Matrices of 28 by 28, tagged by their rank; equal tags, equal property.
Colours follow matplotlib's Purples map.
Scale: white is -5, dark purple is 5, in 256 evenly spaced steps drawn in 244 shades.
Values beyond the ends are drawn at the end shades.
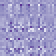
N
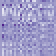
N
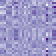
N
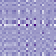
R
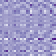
R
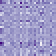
N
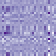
N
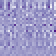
N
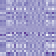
R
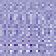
N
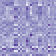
N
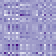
R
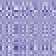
R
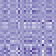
R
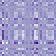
R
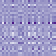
R
